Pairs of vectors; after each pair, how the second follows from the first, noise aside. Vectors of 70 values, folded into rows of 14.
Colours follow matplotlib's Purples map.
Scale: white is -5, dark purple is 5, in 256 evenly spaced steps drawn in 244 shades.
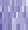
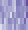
reversed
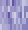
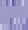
partly zeroed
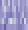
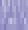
shrunk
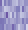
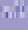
partly zeroed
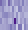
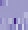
partly zeroed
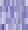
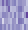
wrapped around
